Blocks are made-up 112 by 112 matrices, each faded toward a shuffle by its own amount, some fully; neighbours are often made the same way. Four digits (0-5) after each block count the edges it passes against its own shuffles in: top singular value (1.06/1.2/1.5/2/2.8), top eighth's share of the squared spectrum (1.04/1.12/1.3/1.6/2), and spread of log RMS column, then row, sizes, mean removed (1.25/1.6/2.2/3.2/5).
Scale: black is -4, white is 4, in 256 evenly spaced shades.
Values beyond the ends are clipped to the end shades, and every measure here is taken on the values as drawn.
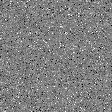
0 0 0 0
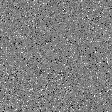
0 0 0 0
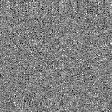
4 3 1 2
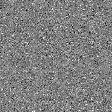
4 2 1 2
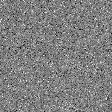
1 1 0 0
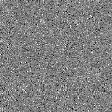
4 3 1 1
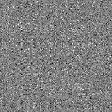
4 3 1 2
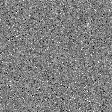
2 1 0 0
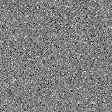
3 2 0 0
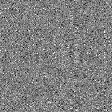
4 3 1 1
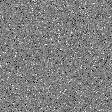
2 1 0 0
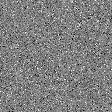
2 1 0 0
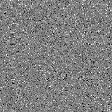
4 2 1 1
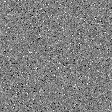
1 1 0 0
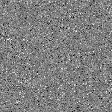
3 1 0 0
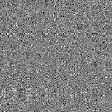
4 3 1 2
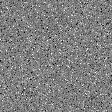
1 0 0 0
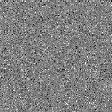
4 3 2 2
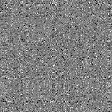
4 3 2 2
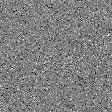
2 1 0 0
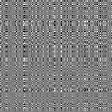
5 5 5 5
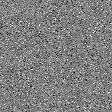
2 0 0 0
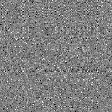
4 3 2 2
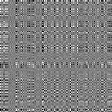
5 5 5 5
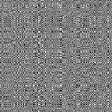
5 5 4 4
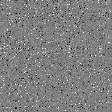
3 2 1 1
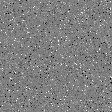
1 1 0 0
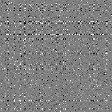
5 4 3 3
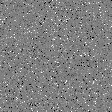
0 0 0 0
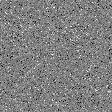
2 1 0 0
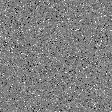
0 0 0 0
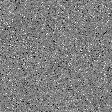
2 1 0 0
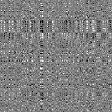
5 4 3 3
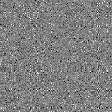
4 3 2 2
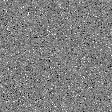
0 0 0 0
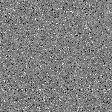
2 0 0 1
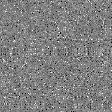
4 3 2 2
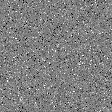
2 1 0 0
